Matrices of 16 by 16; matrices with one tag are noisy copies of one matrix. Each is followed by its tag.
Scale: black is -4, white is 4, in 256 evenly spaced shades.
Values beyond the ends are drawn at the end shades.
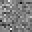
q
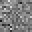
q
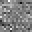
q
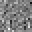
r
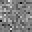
q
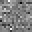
q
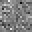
q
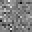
q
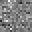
q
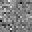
q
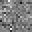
q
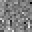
r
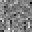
r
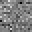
q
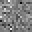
q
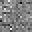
q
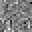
r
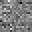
q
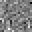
r
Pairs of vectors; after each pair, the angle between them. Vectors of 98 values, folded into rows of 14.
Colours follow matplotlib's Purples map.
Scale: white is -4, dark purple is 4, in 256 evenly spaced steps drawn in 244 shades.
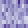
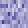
partly opposed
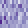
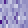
partly aligned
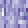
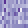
partly aligned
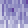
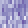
partly aligned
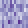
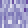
nearly opposite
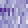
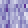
partly aligned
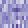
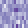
nearly parallel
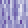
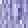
nearly opposite
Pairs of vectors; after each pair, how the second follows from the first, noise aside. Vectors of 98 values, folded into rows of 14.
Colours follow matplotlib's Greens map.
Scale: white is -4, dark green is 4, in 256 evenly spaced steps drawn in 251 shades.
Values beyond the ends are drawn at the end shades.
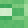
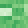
copied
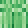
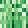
scaled up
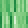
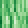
copied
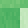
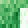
scaled up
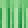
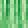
reversed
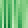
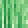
copied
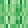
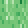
partly zeroed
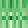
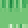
partly zeroed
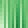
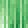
copied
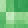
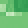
partly zeroed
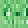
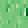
partly zeroed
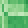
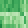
reversed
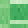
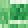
scaled up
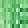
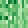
reversed
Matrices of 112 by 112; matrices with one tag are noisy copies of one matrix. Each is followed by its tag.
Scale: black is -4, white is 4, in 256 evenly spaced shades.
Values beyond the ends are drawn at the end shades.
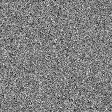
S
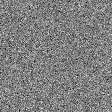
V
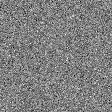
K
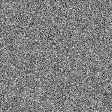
S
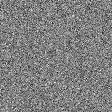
K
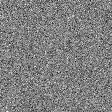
K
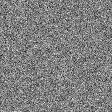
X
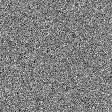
V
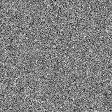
S
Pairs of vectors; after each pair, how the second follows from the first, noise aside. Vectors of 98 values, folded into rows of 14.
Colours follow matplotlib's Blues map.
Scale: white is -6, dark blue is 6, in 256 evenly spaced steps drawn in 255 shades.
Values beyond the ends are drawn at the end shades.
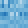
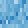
shuffled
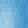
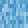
shuffled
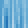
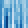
scaled up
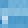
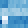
scaled up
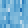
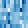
scaled up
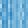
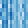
scaled up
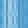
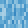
shuffled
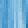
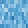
shuffled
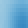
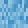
shuffled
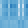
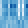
scaled up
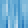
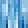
scaled up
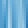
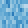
shuffled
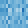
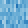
shuffled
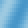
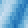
scaled up
